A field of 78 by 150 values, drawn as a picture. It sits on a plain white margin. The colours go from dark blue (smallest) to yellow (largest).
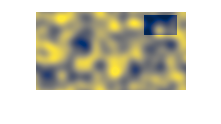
Slope: none. Mirror symmetry: none. Roughest part: top right. Ninth with the lowest average: top right. Odd patch: lower, in the top right.
